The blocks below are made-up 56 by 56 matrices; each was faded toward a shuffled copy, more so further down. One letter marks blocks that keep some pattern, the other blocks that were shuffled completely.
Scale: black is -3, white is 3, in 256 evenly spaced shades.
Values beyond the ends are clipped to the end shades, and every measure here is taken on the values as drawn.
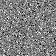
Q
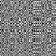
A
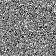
Q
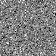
Q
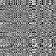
A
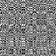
A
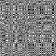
A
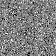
Q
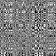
A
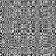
A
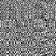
A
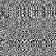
A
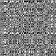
A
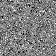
Q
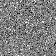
Q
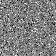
Q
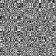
A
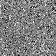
Q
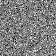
Q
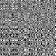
A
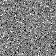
Q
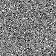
Q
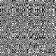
A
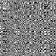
A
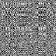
A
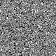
Q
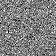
Q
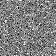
Q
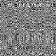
A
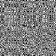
A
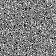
Q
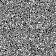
Q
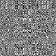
A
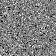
Q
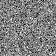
Q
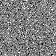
Q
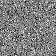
Q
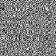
A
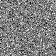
Q
